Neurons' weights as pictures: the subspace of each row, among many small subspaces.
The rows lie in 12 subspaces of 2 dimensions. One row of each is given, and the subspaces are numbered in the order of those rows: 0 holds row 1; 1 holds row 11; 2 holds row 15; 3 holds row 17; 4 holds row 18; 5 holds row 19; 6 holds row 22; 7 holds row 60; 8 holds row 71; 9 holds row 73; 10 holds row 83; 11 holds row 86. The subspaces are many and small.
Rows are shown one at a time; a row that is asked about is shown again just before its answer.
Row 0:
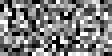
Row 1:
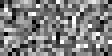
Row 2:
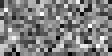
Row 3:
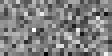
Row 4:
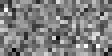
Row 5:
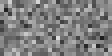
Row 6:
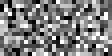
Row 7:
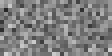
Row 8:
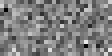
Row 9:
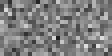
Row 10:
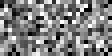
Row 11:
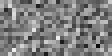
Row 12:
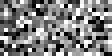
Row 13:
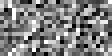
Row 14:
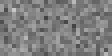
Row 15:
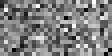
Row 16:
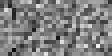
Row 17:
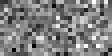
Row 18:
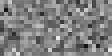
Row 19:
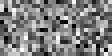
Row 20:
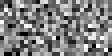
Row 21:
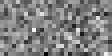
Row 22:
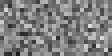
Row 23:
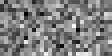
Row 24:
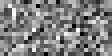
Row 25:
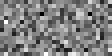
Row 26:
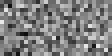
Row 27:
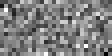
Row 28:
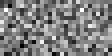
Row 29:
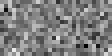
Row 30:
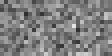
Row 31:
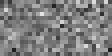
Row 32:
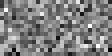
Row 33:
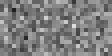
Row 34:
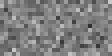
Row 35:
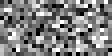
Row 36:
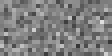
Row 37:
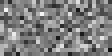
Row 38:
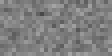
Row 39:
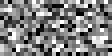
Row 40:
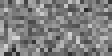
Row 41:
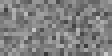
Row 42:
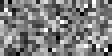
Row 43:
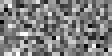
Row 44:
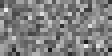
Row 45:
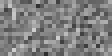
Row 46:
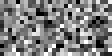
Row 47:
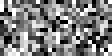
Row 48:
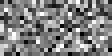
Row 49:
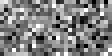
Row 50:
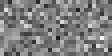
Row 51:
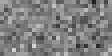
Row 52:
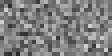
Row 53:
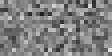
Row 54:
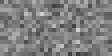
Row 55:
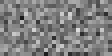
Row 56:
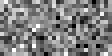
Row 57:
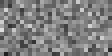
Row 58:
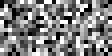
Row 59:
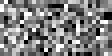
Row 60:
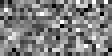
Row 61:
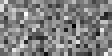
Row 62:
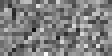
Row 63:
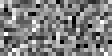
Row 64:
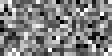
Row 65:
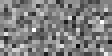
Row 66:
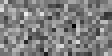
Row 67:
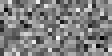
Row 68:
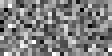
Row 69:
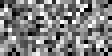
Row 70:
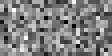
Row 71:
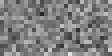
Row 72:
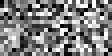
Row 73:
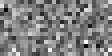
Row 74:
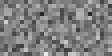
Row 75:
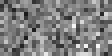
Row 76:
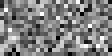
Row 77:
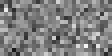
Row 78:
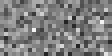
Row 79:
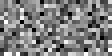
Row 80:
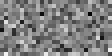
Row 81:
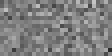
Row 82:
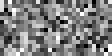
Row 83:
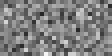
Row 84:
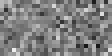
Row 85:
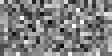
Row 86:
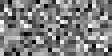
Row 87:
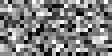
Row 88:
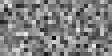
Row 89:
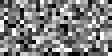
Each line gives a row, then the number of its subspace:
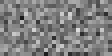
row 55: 11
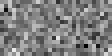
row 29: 4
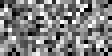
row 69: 9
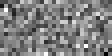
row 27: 9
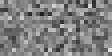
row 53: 2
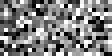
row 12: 0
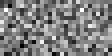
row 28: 10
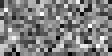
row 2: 8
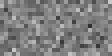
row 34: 0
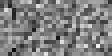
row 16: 1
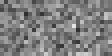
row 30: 7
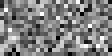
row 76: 8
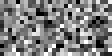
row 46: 9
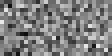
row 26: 6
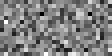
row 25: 10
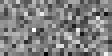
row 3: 8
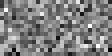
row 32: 8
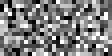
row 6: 11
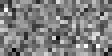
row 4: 4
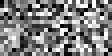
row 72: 2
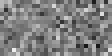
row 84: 7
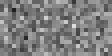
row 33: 5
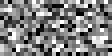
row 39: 3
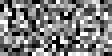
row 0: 11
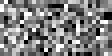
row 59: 2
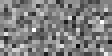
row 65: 0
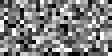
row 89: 10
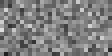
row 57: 10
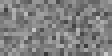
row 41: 8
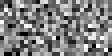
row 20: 6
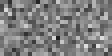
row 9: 11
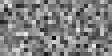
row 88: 6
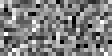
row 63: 0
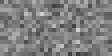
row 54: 7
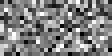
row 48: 4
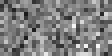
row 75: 7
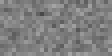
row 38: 7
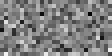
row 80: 10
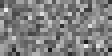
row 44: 9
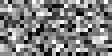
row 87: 3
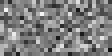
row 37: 4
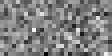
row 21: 8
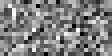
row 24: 1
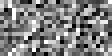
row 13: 1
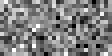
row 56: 3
